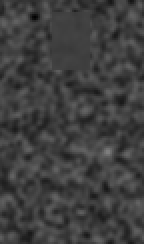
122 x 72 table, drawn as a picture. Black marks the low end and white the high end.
Neither half mirrors the other. The texture is blotchy. The top middle is the smoothest part. No seam splits the table. No row or column stands out. In the top middle lies a patch that is calmer than the rest.
